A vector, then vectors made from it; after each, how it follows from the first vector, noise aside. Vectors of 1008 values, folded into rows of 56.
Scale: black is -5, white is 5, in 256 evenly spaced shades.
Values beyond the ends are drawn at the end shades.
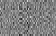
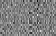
wrapped around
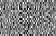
scaled up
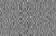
shrunk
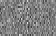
sign-scrambled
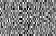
scaled up
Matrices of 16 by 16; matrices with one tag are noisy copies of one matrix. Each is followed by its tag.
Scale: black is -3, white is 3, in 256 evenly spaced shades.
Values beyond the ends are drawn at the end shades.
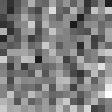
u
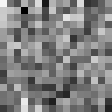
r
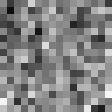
u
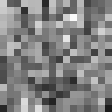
r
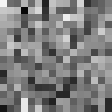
r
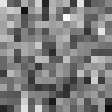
r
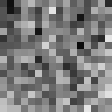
u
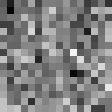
u
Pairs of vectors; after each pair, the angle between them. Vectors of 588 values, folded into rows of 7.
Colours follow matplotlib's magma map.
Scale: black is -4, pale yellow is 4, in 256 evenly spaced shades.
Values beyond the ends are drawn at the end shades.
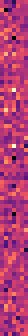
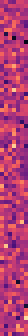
partly aligned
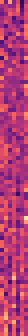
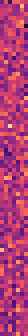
partly opposed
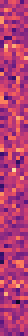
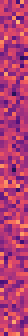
partly opposed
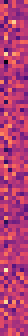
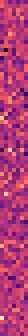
orthogonal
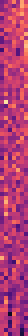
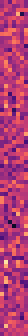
orthogonal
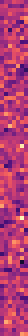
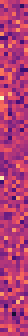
orthogonal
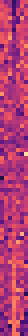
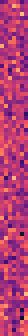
partly opposed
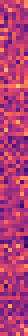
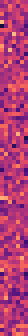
partly aligned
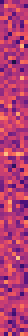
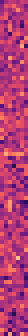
nearly parallel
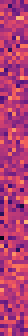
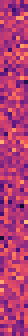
nearly parallel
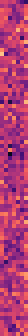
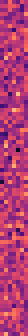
orthogonal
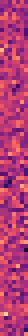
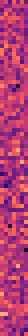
nearly parallel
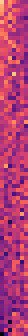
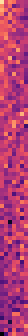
nearly parallel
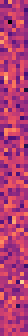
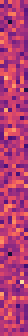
nearly parallel
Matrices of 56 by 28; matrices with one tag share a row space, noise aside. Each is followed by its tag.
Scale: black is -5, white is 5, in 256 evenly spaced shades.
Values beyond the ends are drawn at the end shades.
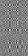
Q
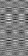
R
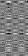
R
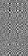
Q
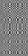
Q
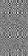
Q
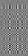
Q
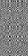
Q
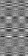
R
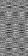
R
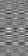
R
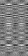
R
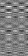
R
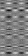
R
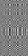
Q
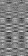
R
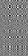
Q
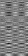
R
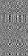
Q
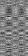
R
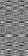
R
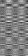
R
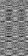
R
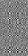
Q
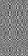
Q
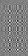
Q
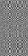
Q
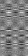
R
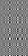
Q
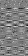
R
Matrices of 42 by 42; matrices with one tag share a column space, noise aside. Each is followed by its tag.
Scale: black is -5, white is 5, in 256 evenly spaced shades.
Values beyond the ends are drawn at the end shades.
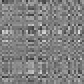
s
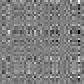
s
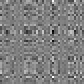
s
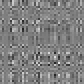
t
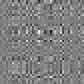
s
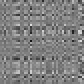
s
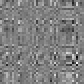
t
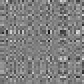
s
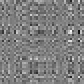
s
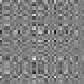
s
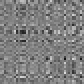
s
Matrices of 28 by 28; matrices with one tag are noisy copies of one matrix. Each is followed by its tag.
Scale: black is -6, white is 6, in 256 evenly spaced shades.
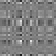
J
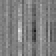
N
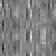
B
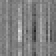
N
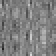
B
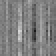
N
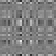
J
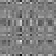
J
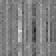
N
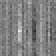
N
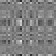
J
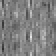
B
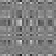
J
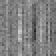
N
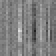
N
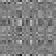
J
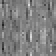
B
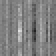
N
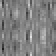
B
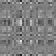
J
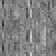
B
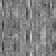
B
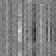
N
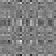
J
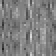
B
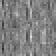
B
